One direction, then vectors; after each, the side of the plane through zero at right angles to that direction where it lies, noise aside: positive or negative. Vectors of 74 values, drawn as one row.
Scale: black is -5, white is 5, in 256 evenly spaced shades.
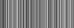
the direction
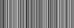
positive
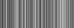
positive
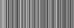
negative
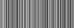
negative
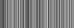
positive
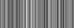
negative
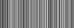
positive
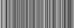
negative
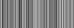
positive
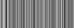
negative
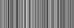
negative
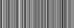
negative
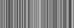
negative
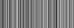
positive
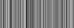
positive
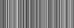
positive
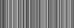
positive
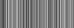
positive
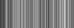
positive
